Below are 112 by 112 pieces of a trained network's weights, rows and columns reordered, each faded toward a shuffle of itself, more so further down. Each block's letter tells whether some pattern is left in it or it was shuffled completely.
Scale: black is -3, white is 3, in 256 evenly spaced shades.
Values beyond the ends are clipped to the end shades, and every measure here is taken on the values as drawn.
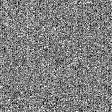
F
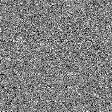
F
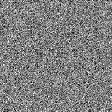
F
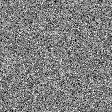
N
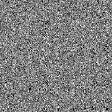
F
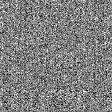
F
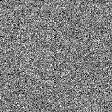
F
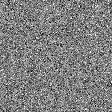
N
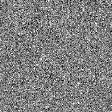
F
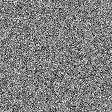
N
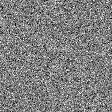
N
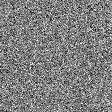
N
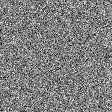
N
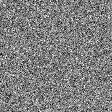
N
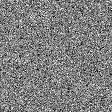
N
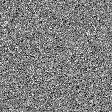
N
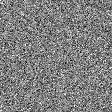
N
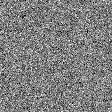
N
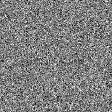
F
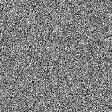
F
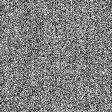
F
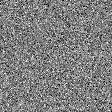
N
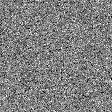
N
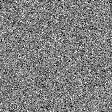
N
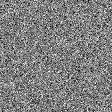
N
